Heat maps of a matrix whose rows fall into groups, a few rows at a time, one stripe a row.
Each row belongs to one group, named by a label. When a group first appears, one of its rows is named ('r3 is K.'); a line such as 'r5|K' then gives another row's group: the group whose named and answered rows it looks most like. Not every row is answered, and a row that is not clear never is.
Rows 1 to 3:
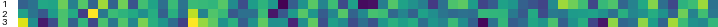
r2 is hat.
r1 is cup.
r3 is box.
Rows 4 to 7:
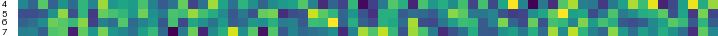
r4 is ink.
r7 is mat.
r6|cup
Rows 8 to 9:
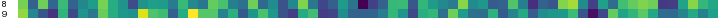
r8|ink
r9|box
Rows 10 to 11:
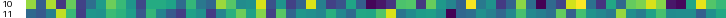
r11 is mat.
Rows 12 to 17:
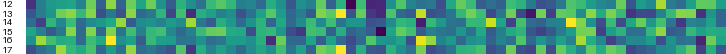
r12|cup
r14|ink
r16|mat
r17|cup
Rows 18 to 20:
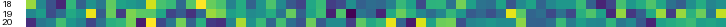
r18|box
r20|mat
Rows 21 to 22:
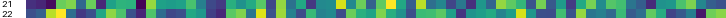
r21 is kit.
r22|mat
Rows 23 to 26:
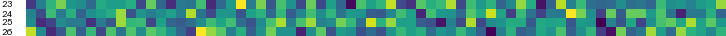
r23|mat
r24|ink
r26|box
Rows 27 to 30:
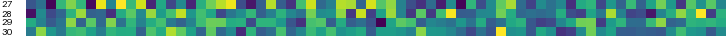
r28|kit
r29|box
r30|kit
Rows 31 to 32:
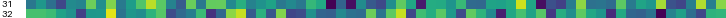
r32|mat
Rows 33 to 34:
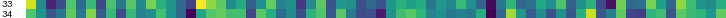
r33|box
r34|box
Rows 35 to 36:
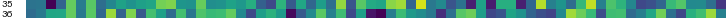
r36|cup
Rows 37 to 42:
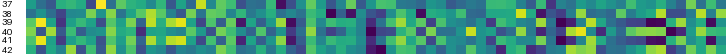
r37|hat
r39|kit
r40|ink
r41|kit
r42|ink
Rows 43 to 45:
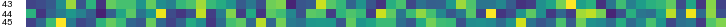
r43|cup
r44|hat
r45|mat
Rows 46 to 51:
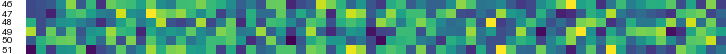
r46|cup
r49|ink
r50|cup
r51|kit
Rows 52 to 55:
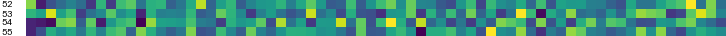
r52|hat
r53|ink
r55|ink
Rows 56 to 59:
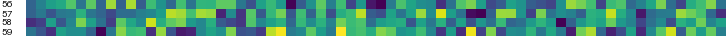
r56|cup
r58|kit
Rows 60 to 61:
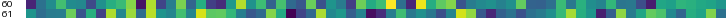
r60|mat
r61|cup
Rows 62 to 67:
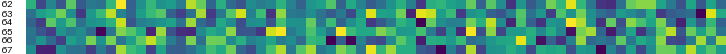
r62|ink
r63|mat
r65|hat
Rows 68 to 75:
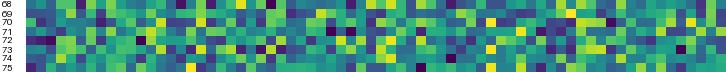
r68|mat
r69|cup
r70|hat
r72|kit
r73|hat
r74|mat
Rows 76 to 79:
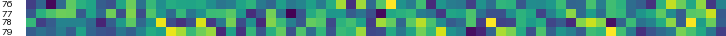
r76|kit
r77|cup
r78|hat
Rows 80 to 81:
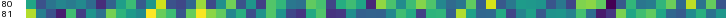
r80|hat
